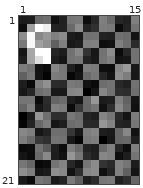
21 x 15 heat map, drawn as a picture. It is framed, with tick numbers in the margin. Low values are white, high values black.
Roughest part: top left. Mirror symmetry: none. Grain: checkered. Average level on the scale: 70%. Ninth with the lowest average: top left. Odd patch: lower, in the top left.
